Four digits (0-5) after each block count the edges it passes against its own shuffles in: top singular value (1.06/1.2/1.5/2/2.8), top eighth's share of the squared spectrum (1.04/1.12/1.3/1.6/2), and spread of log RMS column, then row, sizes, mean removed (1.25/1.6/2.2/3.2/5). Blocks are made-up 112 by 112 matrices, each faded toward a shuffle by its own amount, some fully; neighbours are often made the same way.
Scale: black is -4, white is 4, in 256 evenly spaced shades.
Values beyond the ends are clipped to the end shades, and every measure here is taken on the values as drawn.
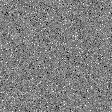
0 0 0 0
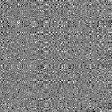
5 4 3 3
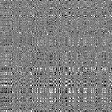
5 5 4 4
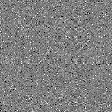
4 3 2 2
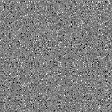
4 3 2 2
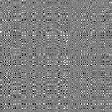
5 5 4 4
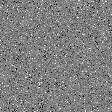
3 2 0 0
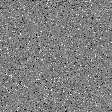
0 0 0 0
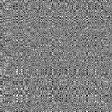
5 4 3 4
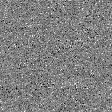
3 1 0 0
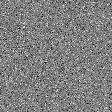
1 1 0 0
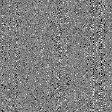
2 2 3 0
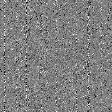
2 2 3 0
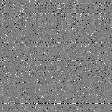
5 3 1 2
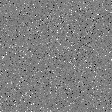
0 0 0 0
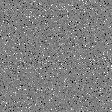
3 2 0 1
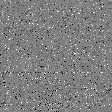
3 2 0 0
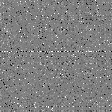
4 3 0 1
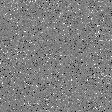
2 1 0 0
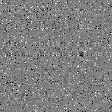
4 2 1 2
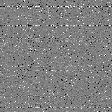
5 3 1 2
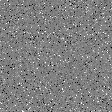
2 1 0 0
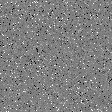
0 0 0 0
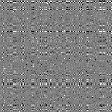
5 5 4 4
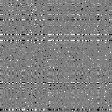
5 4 3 3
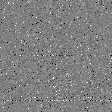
2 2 1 1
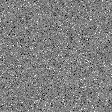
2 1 0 0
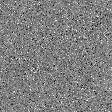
1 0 0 0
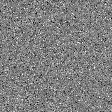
1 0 0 0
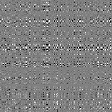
5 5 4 4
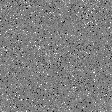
2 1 0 0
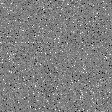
2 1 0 0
